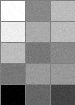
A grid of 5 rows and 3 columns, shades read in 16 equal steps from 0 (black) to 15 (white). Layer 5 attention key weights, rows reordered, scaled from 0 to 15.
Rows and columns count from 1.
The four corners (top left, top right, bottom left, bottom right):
15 11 0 4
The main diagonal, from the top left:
15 10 8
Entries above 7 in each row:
3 3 2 2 0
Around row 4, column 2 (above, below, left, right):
7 6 7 9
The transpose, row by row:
15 14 11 7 0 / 8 10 7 9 6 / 11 11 8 9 4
